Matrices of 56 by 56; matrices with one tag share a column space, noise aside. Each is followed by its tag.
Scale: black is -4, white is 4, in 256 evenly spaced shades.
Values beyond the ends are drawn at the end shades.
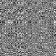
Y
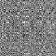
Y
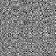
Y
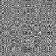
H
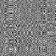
H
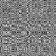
H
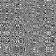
H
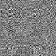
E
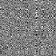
E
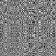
Y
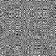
E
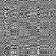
E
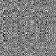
Y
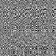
E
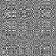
E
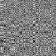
H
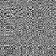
E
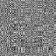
H
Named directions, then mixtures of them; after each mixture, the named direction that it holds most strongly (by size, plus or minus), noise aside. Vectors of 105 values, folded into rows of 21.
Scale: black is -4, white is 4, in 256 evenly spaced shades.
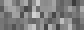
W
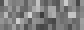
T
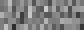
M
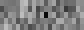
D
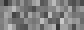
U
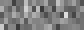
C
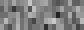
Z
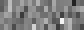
M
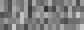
M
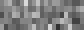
W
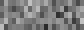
Z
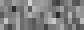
Z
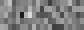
M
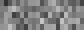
U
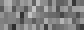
M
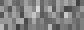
C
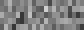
M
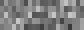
T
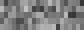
T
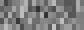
D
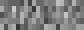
C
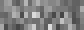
W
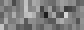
C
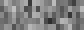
W
